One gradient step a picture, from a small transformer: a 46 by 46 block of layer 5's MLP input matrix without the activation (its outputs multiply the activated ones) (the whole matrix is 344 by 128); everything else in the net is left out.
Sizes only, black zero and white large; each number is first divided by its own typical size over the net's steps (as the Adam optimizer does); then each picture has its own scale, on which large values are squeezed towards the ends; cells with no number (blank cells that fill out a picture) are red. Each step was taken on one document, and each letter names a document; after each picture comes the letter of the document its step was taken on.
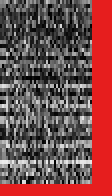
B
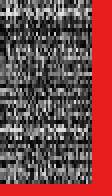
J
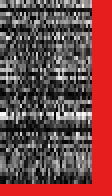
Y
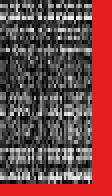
J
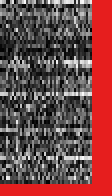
Y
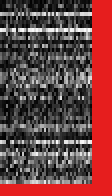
Y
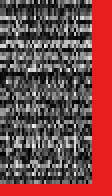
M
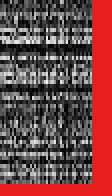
B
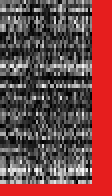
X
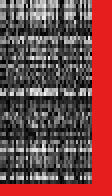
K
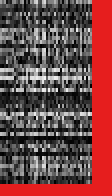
K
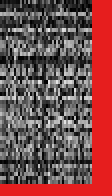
J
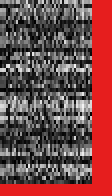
Y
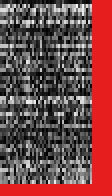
X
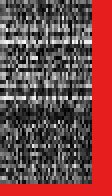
M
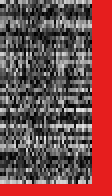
X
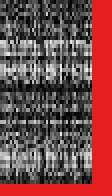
B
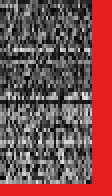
J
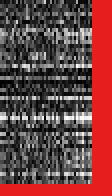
Y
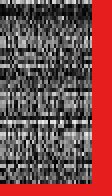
B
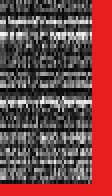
X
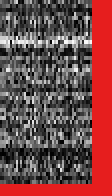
M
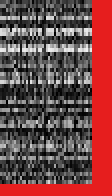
J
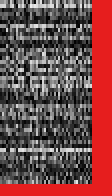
K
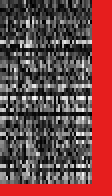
Y
